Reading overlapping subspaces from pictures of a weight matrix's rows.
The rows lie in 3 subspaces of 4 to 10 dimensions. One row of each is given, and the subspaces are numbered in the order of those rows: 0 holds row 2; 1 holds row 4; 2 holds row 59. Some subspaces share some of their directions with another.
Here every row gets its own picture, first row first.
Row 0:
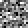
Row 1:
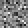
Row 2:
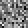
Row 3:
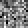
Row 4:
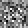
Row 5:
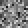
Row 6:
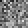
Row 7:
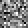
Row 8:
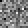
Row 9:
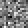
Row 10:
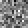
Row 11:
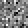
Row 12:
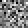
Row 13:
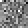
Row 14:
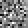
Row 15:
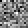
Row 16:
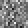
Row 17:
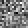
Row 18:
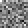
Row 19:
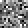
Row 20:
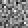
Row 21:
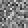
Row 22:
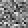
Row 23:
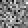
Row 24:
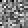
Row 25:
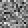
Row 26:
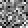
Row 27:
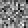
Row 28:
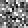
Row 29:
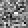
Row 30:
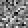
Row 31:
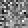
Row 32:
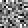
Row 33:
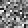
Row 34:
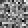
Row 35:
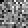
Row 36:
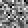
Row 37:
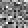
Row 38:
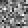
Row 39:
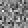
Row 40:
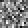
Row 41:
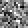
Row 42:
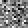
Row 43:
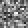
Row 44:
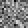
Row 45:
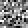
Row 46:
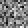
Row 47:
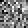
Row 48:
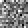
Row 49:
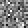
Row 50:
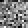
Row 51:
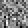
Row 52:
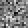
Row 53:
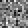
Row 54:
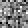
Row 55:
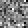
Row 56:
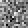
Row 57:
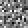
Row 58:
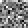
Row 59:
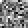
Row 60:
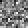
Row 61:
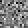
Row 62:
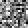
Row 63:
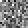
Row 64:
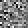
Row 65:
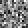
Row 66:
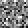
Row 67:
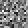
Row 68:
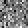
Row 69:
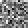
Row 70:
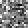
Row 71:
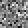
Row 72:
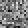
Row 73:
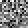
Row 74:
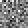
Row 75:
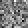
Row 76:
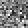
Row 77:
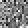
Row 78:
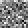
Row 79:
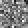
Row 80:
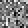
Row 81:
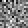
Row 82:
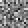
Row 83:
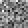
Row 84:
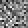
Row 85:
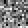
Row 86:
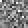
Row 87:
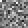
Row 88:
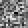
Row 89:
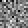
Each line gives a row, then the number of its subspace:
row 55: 1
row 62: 1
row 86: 0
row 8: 1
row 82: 0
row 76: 0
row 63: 0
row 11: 1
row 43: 2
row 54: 1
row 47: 0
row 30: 1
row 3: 1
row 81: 2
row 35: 0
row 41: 1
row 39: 0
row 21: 0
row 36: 0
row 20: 1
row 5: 0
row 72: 0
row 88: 2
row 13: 0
